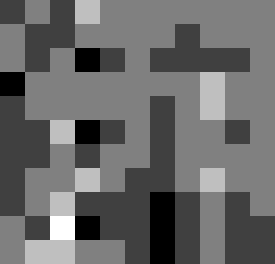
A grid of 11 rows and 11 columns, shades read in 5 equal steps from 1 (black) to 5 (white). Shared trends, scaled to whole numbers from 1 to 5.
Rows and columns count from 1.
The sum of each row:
32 30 25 32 32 27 29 32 26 25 29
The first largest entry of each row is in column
4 1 1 9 9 3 3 4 3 3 2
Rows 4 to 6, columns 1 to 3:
1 3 3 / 2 3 3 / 2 2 4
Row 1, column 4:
4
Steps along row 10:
down up down up same down up up down same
